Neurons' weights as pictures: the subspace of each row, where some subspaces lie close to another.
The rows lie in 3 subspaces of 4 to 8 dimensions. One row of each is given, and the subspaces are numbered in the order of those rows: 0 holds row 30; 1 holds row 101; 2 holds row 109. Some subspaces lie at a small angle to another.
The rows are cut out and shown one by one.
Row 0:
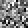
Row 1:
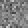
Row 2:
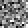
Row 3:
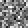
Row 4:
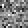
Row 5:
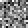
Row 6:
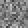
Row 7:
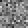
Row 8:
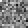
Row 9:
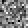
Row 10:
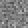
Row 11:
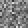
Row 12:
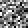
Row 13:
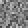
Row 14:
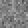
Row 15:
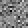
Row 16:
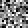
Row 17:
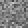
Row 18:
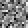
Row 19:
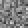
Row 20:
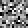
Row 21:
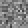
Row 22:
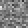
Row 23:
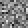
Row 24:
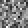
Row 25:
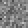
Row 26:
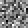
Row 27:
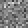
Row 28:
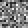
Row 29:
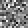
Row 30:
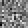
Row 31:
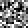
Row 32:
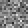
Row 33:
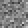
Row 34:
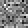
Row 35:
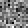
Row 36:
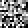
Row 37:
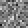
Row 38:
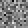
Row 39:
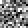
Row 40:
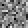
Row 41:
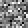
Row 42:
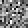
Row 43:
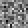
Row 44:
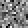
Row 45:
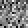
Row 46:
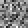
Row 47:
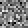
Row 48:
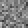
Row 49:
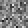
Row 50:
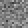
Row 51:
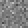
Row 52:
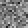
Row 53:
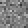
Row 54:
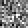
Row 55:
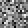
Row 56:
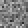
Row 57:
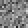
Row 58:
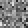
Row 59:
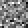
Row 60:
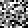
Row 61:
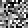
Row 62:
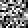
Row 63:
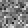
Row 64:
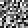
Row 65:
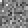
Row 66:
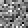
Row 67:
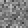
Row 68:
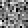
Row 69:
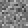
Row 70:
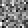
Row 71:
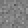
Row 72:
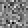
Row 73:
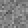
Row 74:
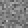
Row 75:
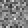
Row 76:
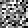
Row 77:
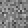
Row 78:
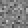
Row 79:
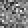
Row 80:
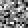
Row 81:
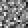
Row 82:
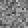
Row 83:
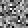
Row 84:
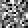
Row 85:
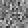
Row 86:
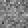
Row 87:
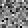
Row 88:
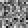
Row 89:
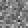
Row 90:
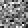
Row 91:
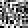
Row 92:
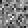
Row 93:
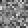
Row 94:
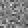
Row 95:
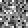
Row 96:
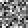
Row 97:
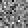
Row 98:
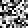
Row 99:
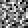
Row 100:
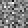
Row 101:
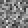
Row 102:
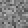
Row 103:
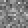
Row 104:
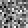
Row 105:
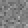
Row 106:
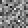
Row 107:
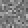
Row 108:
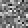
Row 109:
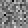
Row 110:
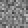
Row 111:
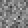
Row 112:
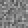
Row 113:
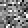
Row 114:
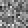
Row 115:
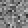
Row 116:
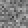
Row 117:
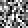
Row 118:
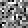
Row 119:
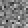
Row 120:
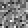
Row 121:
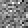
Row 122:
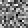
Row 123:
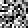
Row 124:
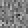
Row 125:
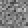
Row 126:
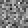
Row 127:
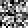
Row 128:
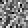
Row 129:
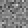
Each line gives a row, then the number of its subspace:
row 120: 2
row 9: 2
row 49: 0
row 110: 0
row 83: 1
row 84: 1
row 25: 2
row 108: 1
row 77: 2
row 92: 0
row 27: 2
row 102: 2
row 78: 1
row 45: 2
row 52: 2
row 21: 2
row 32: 0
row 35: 0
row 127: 0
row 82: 0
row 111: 1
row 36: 0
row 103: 2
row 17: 1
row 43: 2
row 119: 1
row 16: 0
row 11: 2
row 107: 1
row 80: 0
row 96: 2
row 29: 0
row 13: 2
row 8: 0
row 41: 2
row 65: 0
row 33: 1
